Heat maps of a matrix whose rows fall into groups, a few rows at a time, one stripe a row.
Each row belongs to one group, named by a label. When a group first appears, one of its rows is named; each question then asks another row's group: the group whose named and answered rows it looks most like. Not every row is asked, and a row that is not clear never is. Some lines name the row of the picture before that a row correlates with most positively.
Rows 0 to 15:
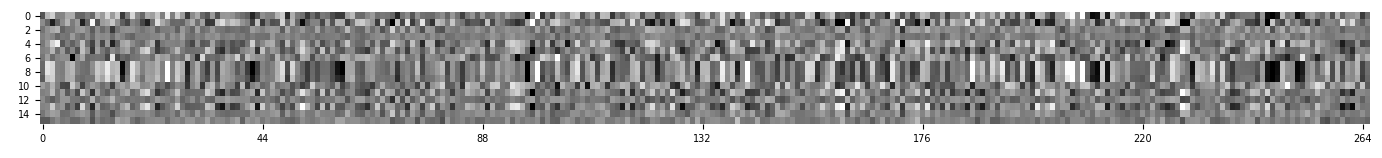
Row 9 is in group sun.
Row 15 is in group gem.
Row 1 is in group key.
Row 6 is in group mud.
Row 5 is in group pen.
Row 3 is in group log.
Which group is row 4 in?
pen
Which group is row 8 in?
sun
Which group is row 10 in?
log
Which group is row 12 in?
key
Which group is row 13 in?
pen
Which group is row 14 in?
pen
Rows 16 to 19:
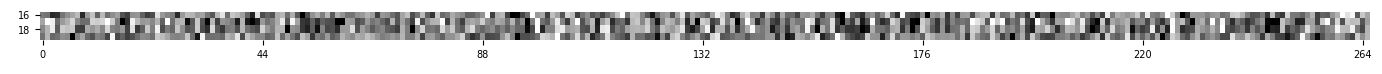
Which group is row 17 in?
sun
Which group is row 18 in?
sun
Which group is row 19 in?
mud
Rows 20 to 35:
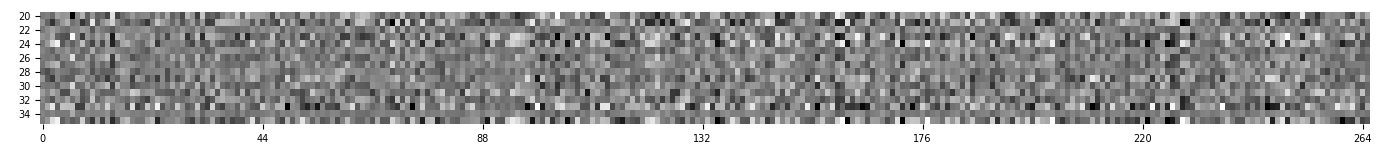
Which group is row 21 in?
key
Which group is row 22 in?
pen
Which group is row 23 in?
log
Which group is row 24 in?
pen
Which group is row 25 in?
key
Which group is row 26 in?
log
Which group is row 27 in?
pen
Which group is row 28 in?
gem
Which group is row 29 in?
gem
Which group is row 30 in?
log
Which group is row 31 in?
log
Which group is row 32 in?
key
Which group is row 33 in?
sun
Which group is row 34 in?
log
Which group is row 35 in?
pen
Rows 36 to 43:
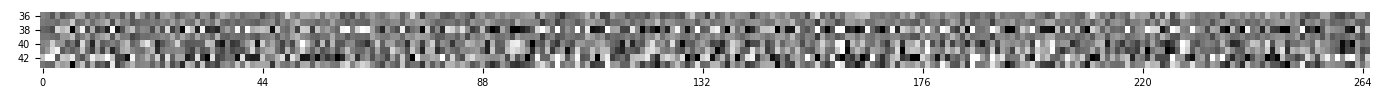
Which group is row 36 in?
gem
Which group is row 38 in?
mud
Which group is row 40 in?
pen
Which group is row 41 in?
pen
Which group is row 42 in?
sun
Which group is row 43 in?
mud
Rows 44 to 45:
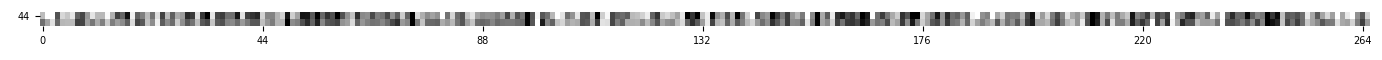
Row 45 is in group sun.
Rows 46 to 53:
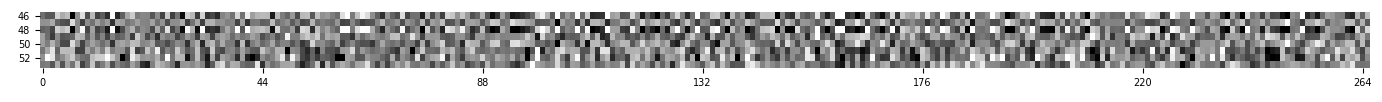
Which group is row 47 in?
log
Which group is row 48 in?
mud
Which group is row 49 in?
gem
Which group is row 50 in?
log
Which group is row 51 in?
sun
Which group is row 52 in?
sun
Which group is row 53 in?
key
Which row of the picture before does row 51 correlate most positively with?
45
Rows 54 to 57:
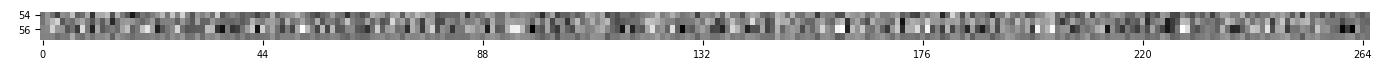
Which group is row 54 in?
log
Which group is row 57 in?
log
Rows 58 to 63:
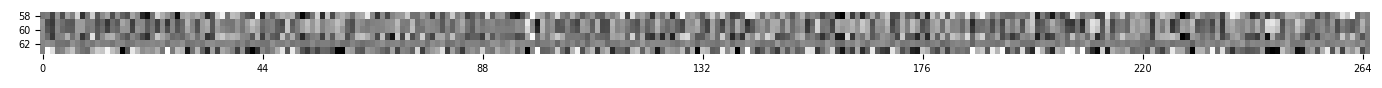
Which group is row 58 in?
key
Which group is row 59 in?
gem
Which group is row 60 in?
gem
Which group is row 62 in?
log
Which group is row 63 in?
sun
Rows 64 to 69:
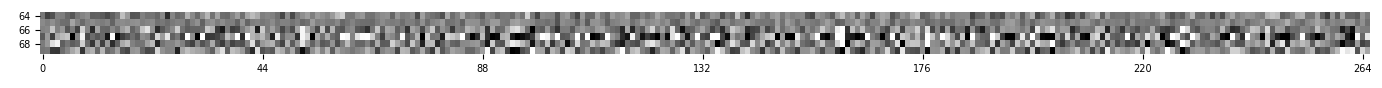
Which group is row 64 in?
gem
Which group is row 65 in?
log
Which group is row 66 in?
pen
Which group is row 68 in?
pen
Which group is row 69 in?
key
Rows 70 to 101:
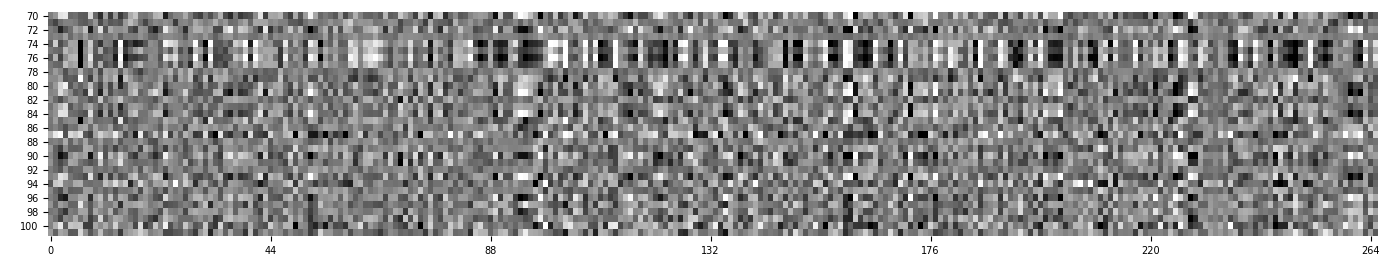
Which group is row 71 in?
gem
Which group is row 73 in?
key
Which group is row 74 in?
mud
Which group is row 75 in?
mud
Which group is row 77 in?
mud
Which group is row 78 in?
log
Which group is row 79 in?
log
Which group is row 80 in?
pen
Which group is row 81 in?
pen
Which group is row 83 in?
pen
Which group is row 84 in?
pen
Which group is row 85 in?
mud
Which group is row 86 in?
key
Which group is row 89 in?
gem
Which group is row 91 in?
key
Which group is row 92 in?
gem
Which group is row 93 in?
pen
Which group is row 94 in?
sun
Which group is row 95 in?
gem
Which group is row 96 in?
key
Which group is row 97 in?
log
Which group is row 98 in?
key
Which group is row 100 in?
sun
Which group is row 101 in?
log
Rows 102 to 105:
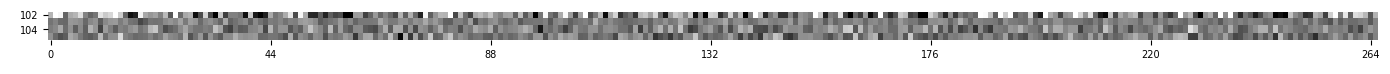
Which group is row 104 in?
pen
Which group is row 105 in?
key
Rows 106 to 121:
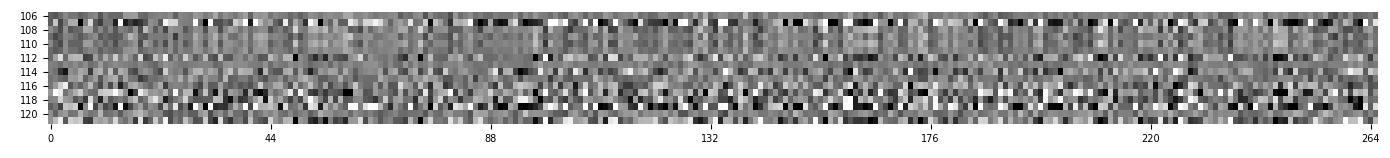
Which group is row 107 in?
mud
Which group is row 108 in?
gem
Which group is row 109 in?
gem
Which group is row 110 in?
gem
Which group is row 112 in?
sun
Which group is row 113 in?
key
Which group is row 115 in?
log
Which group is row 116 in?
pen
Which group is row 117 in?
sun
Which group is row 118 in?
pen
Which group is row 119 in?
mud
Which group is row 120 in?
log
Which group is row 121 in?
sun
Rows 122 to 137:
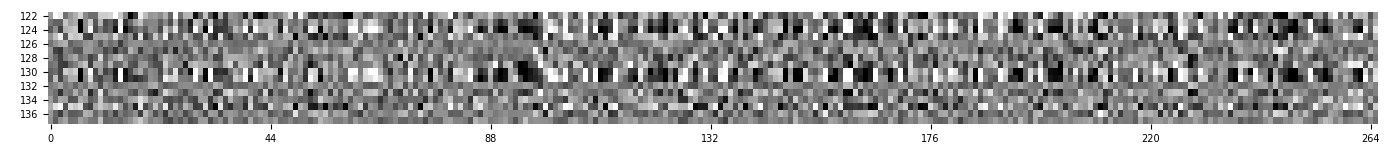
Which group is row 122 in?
sun
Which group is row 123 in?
mud
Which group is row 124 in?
mud
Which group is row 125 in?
sun
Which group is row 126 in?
pen
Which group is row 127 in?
gem
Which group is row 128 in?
key
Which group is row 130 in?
mud
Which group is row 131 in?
mud
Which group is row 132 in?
pen
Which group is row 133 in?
key
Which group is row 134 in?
log
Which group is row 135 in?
sun
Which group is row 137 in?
log
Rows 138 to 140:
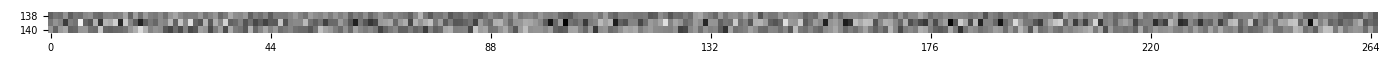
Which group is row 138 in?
gem
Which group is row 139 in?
log
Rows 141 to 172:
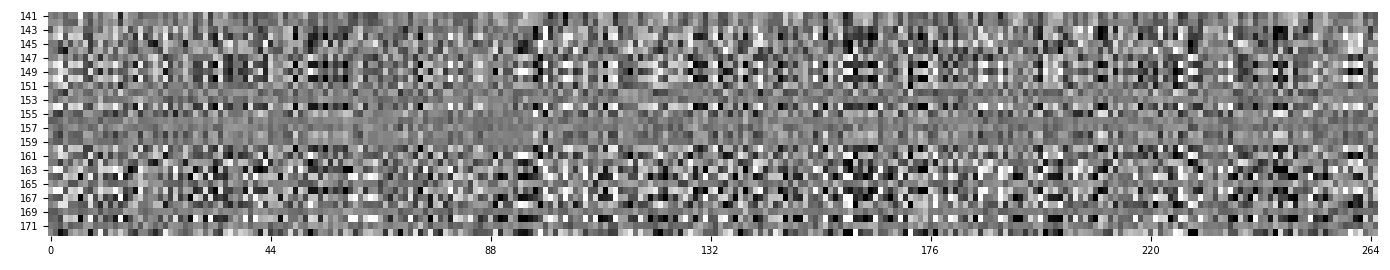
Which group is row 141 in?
log
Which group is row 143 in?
sun
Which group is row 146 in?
key
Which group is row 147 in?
pen
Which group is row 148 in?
sun
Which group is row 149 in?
pen
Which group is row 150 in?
sun
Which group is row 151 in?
pen
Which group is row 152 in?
key
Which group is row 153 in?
log
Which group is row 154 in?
sun
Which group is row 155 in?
gem
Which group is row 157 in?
key
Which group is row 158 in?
gem
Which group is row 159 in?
gem
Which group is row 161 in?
pen
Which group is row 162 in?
key
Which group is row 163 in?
sun
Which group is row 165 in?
log
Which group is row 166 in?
sun
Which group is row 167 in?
mud
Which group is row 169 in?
gem
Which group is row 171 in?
gem
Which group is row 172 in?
key
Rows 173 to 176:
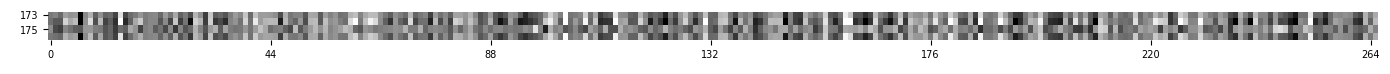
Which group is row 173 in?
mud
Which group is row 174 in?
mud
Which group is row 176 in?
mud
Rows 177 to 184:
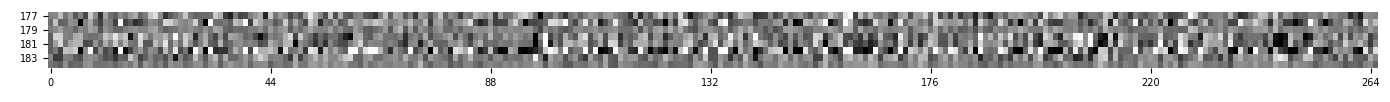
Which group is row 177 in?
pen
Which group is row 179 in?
pen
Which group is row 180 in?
sun
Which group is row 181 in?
sun
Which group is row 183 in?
gem
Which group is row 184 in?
gem
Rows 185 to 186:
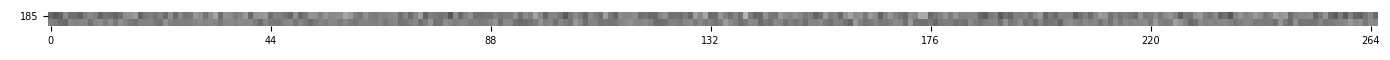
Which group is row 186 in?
key
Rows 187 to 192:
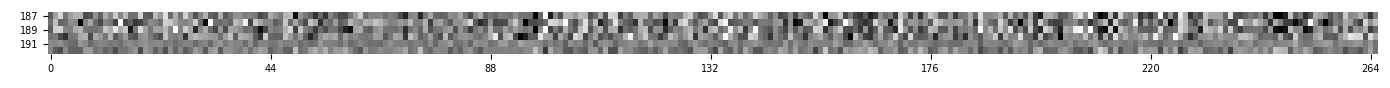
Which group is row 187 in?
sun
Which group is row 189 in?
sun
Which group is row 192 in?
gem
